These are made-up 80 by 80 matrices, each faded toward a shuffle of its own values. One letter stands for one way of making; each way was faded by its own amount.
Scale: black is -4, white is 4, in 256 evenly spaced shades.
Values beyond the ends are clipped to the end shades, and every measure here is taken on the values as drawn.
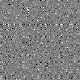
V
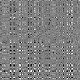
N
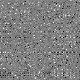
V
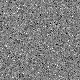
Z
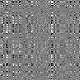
N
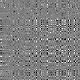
N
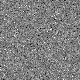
Z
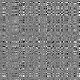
N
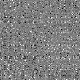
V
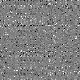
V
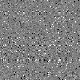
V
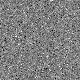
Z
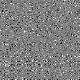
V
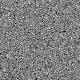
Z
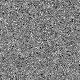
Z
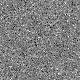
Z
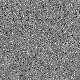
Z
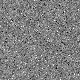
Z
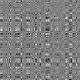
N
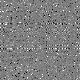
V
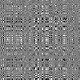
N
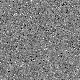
Z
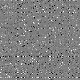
V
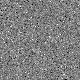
Z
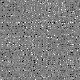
V
